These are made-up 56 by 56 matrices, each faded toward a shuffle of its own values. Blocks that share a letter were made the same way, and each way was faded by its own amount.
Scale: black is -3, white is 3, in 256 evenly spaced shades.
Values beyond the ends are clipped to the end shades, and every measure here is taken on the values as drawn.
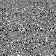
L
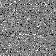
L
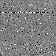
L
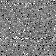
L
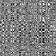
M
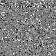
L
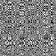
M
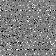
L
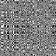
M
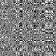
M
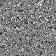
L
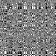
M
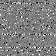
L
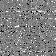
L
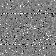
L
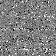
L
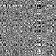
M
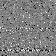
L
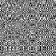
M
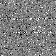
L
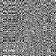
M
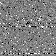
L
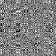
M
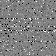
L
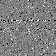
L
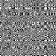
M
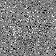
L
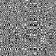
M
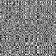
M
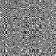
M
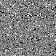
L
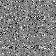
L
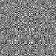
M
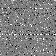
L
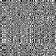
M
